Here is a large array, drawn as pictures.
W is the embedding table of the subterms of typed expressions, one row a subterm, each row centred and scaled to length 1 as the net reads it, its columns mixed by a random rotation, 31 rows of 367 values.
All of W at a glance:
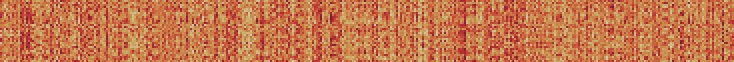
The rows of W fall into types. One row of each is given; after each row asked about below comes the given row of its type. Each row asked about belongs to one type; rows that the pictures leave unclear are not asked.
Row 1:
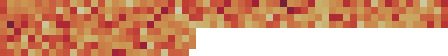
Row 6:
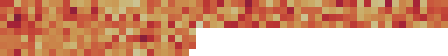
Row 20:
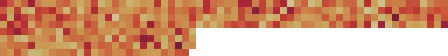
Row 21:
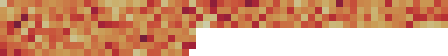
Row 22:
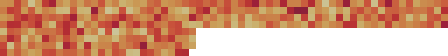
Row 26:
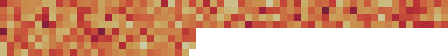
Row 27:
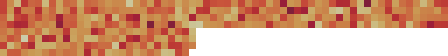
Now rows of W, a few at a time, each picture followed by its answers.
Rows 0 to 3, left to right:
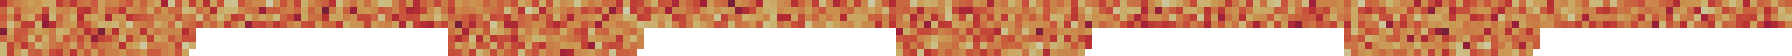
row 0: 26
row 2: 6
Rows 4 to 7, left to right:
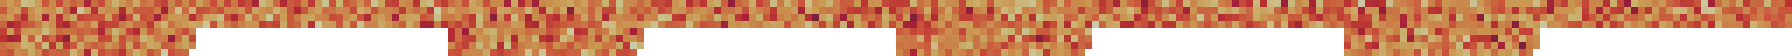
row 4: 1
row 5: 26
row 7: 27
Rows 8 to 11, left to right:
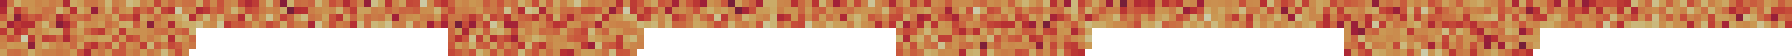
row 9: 1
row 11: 20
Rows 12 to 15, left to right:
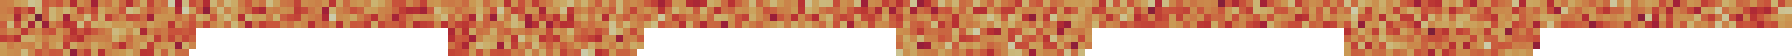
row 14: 27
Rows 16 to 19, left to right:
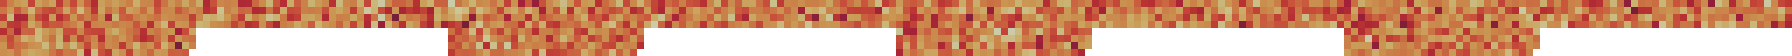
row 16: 20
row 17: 21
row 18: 22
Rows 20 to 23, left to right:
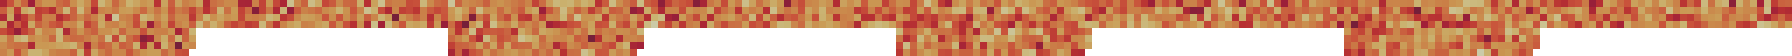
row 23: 6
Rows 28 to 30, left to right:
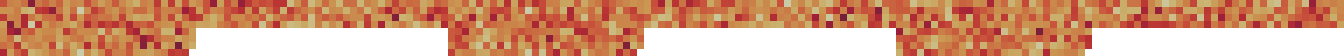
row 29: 20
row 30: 6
